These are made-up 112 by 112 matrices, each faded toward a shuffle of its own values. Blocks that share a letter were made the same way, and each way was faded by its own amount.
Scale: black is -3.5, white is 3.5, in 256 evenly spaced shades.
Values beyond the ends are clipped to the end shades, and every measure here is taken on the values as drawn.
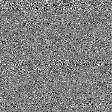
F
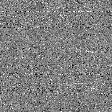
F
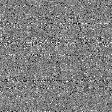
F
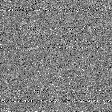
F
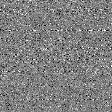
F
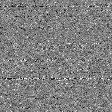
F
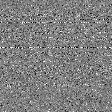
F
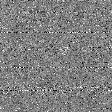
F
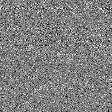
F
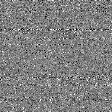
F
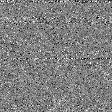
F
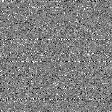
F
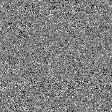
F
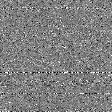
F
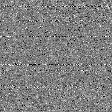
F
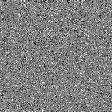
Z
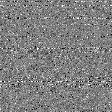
F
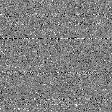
F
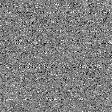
F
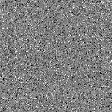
Z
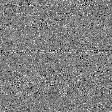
F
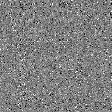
Z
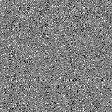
Z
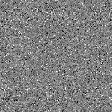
Z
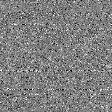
F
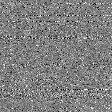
F
